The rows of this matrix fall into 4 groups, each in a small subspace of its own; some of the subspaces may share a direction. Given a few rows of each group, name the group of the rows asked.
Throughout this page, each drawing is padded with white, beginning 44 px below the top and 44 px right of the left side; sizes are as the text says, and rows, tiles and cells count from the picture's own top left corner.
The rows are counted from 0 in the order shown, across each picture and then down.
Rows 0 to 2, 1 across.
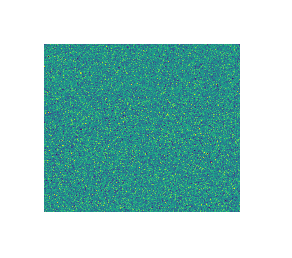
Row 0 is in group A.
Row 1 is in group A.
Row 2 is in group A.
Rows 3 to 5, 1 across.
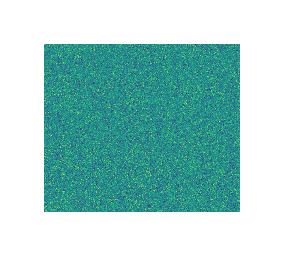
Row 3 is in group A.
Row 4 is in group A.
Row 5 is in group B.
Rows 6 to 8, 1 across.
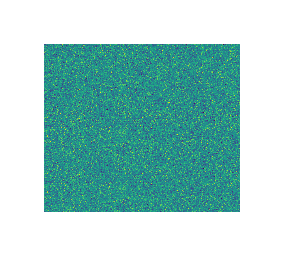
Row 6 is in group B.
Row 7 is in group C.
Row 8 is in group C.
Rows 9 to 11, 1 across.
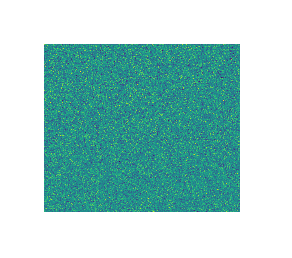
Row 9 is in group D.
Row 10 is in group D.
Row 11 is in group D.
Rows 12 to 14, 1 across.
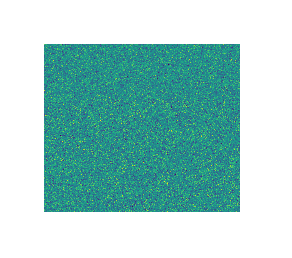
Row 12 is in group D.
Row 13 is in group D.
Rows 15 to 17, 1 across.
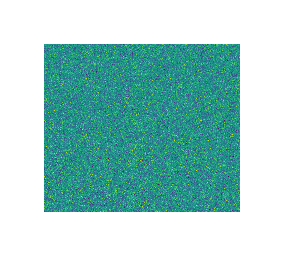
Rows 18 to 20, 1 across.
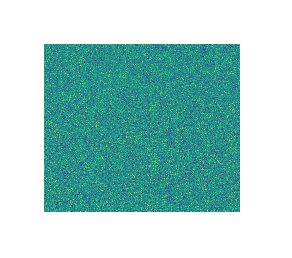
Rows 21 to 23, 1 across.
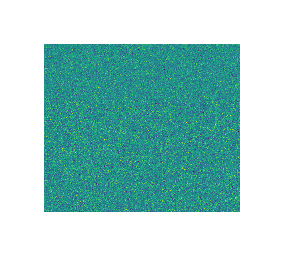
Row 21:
A
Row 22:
C
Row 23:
A
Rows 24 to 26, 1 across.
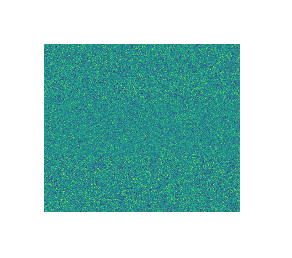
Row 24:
D
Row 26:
B
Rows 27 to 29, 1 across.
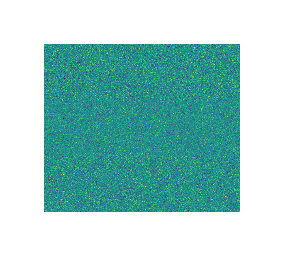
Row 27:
C
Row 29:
B
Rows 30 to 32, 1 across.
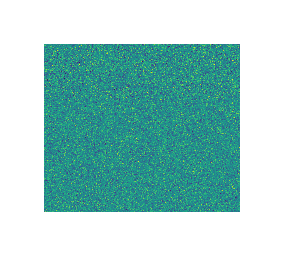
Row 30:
C
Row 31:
D
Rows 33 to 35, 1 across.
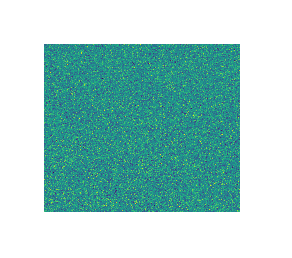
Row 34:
A
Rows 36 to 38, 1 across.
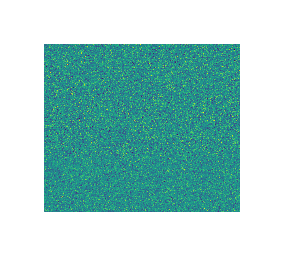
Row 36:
B
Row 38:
A
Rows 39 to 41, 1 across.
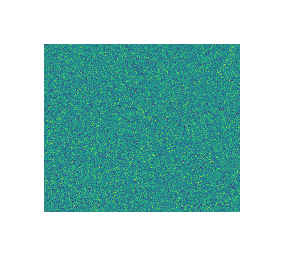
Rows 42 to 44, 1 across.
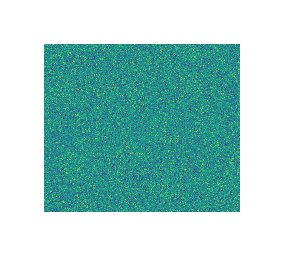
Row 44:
A
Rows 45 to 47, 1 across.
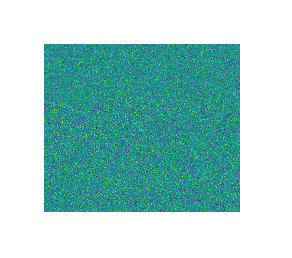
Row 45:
A
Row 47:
D
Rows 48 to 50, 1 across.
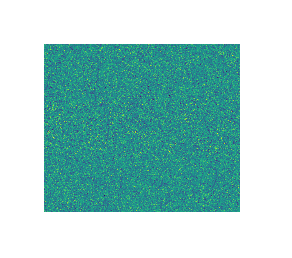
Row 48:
D
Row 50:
C
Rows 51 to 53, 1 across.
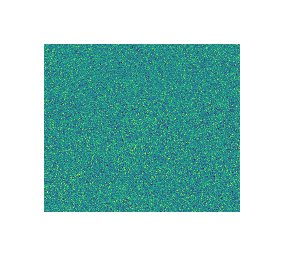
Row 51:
D
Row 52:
A
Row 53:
C
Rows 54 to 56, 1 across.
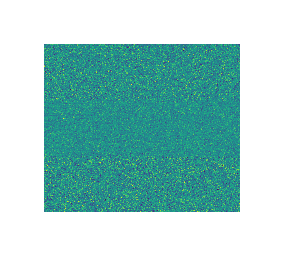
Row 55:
A
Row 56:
D
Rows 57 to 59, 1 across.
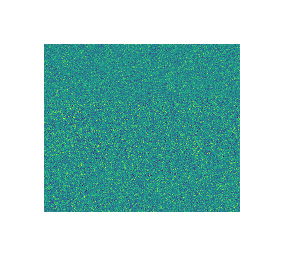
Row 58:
A
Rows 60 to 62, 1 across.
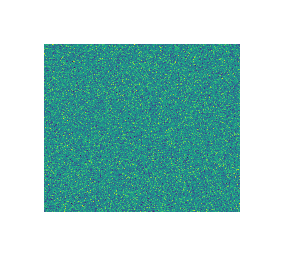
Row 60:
A
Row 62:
D
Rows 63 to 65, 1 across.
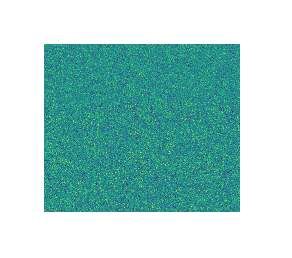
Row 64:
D
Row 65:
A
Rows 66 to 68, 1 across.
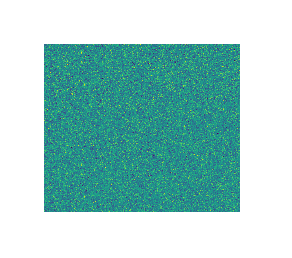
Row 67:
D
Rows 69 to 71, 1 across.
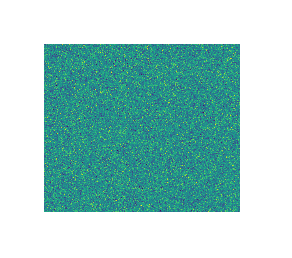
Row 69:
A
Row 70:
C
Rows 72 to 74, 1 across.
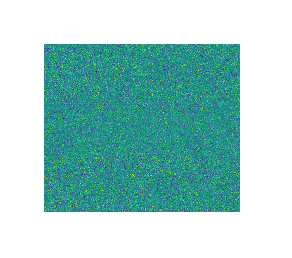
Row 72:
A
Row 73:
A
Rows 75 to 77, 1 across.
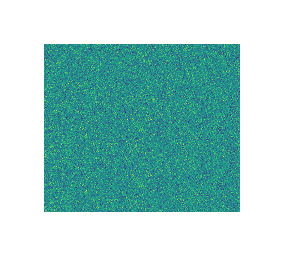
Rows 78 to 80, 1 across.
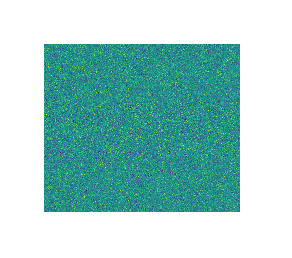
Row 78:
A
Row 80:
B
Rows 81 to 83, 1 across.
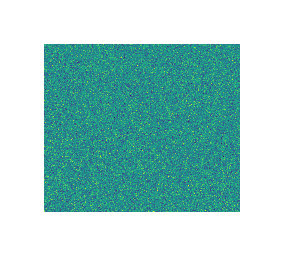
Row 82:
D
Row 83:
D
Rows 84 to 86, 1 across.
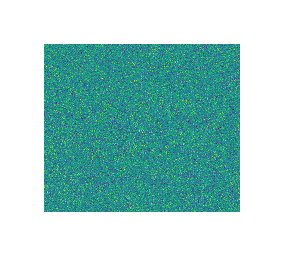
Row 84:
B
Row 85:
D
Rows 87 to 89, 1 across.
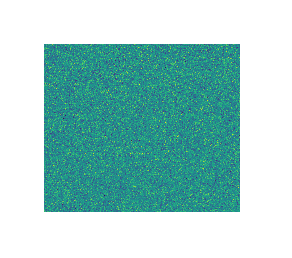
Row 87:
A
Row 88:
A
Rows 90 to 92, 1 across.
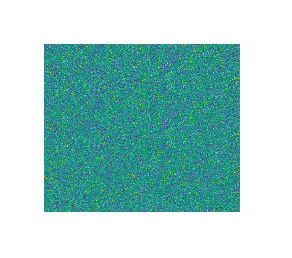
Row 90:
B
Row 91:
B
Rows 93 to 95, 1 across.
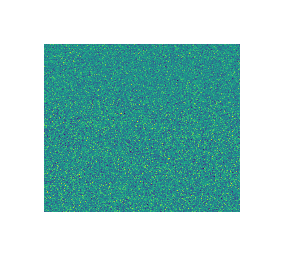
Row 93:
A
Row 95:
C
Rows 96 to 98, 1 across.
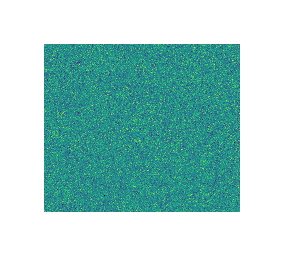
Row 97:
A
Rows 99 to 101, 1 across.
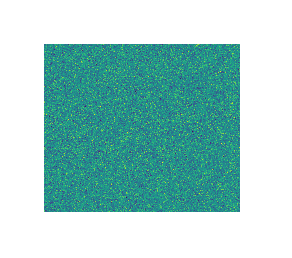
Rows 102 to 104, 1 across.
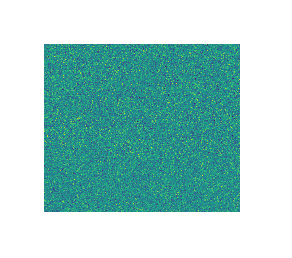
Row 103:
C
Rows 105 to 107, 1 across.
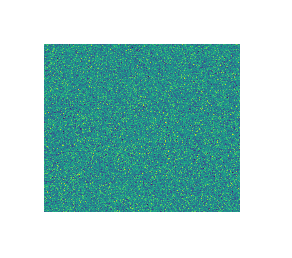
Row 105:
D
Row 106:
A
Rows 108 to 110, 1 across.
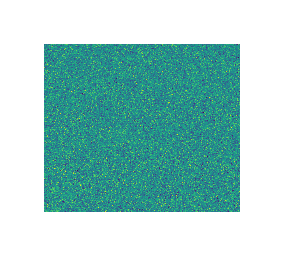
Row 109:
C
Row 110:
A
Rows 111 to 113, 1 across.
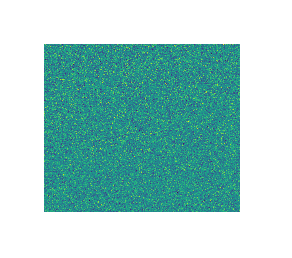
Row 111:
D
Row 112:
D
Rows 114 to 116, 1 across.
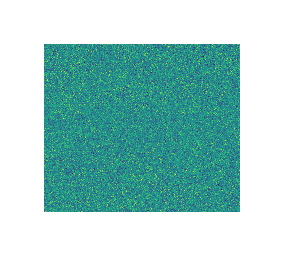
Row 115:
A
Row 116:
A
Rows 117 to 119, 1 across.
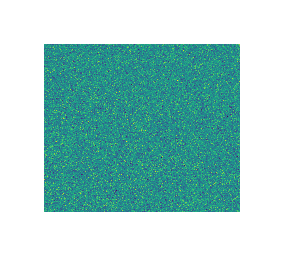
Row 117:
A
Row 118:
A
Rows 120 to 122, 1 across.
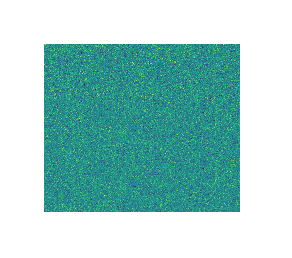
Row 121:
C
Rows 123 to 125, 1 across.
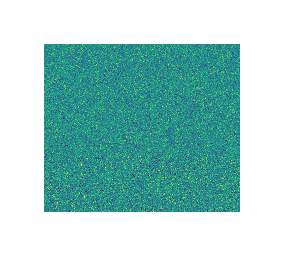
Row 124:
B
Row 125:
B
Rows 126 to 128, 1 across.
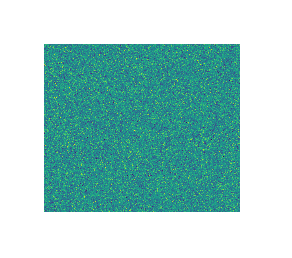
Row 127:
C
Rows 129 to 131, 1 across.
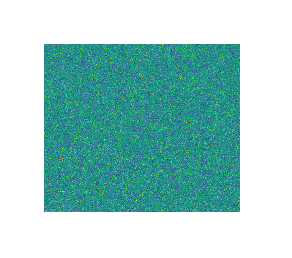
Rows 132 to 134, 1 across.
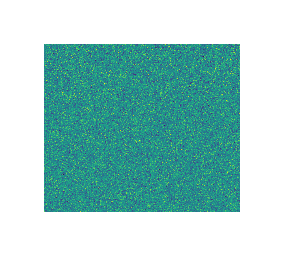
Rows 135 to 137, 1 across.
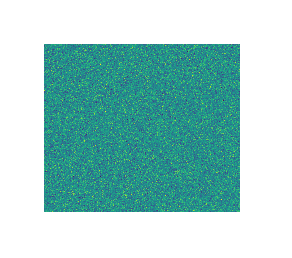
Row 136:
B
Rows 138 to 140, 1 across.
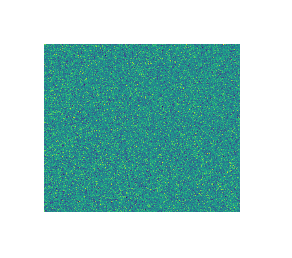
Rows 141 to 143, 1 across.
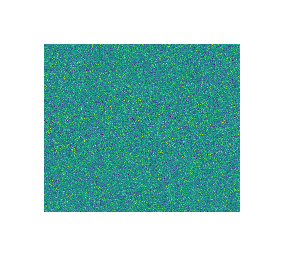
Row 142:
B
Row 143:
B
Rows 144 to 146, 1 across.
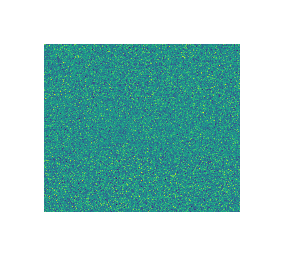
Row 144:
A
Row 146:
A
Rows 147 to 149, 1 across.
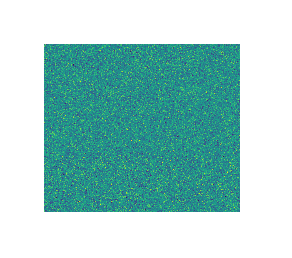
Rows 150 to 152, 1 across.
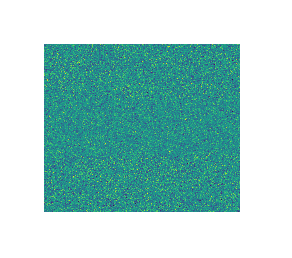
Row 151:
D
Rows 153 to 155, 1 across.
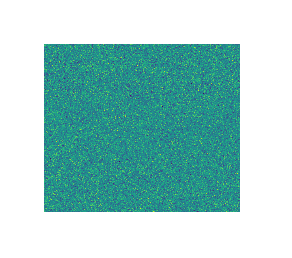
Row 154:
A
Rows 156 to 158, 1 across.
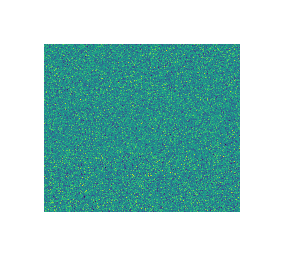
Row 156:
B
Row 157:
A
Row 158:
B
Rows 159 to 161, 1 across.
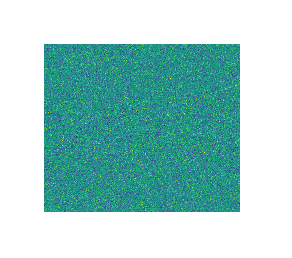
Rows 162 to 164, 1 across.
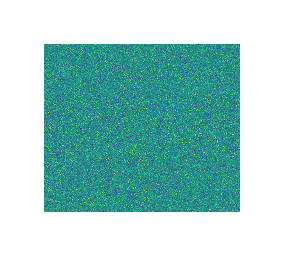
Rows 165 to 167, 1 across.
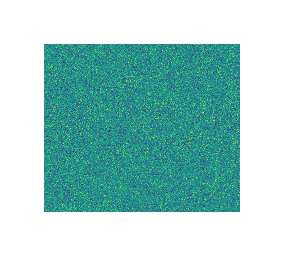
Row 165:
B
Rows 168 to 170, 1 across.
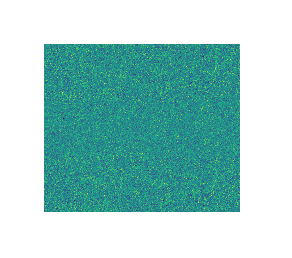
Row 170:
C
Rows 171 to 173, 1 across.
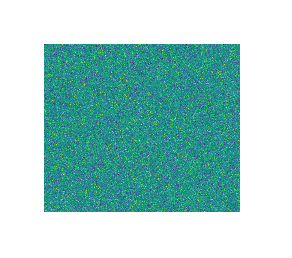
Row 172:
A
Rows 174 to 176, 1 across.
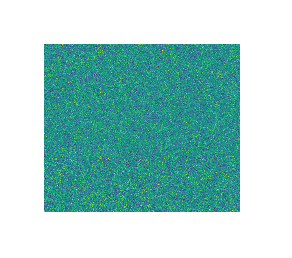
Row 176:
D
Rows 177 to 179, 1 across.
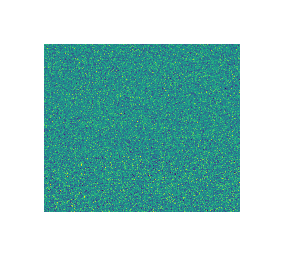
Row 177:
A
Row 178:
C
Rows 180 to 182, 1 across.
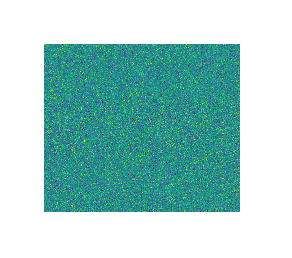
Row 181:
B
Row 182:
B
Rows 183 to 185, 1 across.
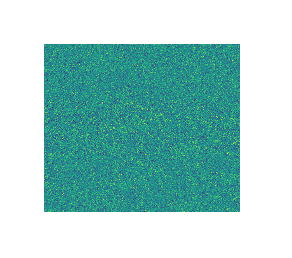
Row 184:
D
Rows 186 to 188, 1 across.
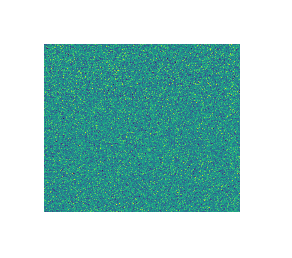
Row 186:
A
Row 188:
A
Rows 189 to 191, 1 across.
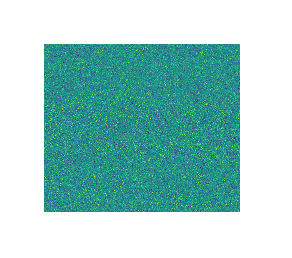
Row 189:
A
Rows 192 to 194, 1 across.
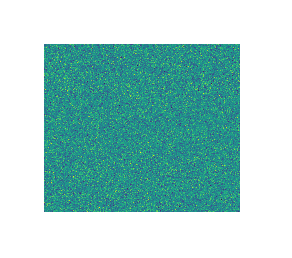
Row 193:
D
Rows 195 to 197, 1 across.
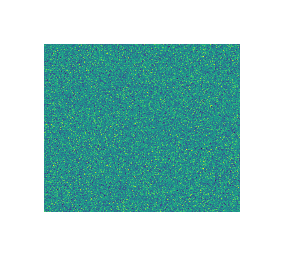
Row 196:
A
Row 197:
C
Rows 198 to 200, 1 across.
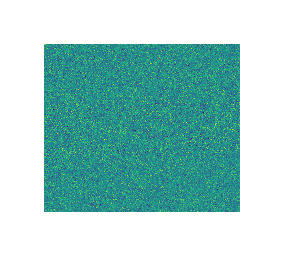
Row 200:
D
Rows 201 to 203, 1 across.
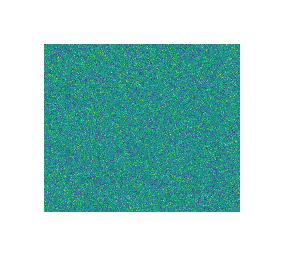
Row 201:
A
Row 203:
C
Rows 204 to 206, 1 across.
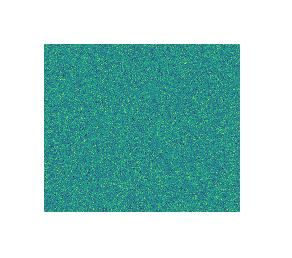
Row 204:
D
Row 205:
B
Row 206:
D
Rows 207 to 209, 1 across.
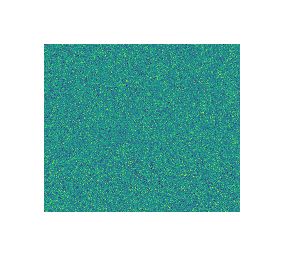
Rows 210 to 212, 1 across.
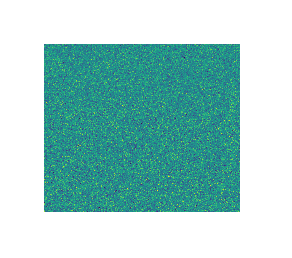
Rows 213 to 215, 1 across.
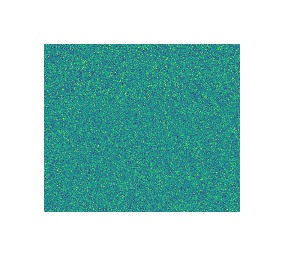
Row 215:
D
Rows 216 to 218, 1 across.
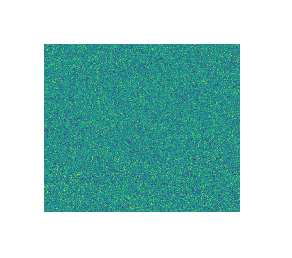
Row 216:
D
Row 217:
C
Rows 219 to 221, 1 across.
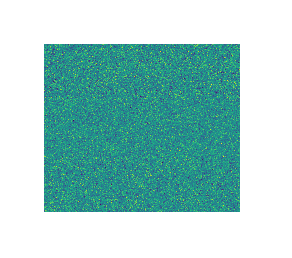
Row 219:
D
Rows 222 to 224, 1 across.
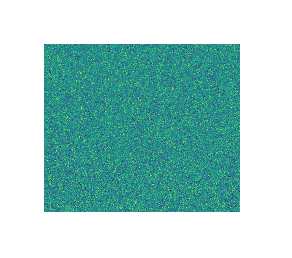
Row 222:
A
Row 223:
B
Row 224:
A
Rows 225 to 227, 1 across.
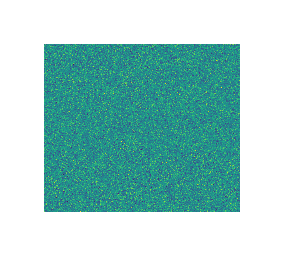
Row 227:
B
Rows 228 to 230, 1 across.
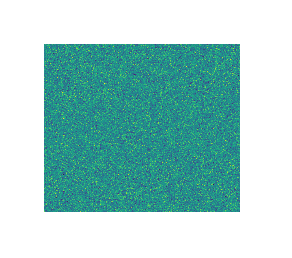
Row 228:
C
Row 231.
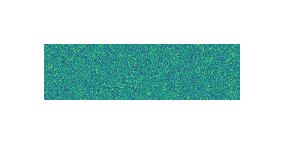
